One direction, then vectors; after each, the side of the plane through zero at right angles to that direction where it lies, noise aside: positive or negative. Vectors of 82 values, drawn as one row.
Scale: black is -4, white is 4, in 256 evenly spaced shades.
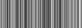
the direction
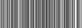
positive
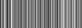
positive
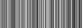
negative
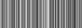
negative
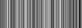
negative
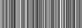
negative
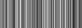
negative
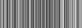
positive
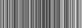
positive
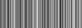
positive
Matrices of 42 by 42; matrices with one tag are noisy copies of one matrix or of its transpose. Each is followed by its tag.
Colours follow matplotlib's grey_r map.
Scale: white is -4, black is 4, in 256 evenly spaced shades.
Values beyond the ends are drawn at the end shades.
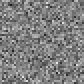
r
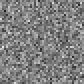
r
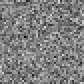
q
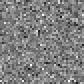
q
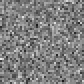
q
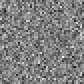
r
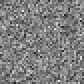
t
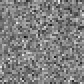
q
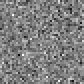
q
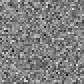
r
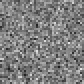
q
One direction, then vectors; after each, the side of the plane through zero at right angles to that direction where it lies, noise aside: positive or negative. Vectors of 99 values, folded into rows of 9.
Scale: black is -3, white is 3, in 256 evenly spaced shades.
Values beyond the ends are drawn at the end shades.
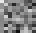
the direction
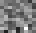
positive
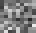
negative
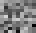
positive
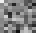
positive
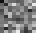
negative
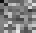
negative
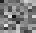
negative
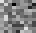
positive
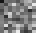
negative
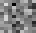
positive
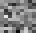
positive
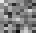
positive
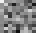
positive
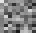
positive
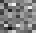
negative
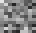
positive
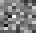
positive
